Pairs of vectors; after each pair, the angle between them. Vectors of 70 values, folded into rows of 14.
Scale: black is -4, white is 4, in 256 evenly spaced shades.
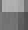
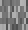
orthogonal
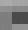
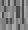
orthogonal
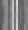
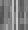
nearly parallel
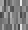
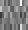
nearly parallel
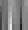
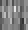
partly aligned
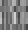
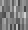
orthogonal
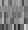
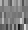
nearly parallel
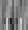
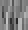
nearly parallel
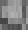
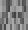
orthogonal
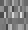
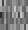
partly aligned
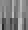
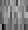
partly aligned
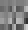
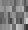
nearly opposite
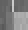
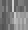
nearly parallel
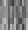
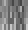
nearly parallel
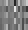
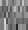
partly aligned
